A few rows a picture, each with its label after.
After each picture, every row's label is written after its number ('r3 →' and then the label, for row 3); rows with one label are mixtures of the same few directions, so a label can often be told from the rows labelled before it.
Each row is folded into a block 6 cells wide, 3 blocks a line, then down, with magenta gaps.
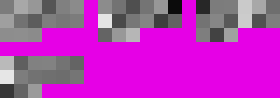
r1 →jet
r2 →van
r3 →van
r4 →van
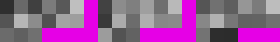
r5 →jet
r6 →van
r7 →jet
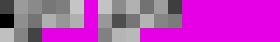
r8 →van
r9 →jet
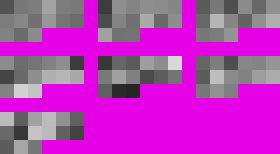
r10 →van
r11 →van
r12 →jet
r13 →jet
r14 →jet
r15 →jet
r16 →jet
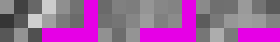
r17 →jet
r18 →van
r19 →jet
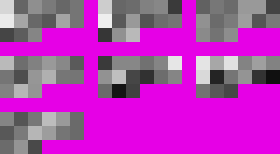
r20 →van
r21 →van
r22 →van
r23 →jet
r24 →jet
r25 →jet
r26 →jet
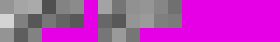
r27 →jet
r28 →jet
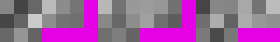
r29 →jet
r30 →jet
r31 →van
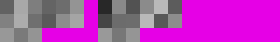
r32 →jet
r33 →van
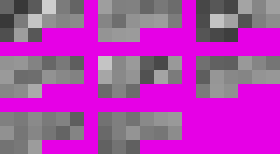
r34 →jet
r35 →jet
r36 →jet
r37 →jet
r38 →van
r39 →jet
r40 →van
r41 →jet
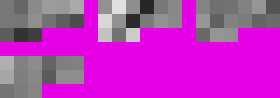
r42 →jet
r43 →jet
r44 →van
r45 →van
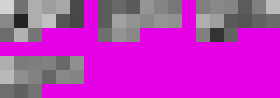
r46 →jet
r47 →jet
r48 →jet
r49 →van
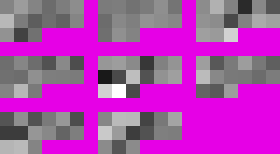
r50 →jet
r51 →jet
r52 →jet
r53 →van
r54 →van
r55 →van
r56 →van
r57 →jet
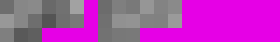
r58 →jet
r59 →jet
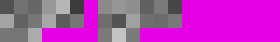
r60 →van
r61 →van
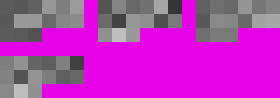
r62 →jet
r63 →van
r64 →jet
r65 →van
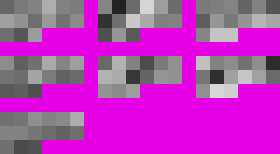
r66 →van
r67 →jet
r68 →jet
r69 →jet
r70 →jet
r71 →jet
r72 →jet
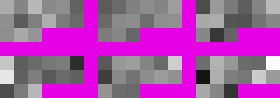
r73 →jet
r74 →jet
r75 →jet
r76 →van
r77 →van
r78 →van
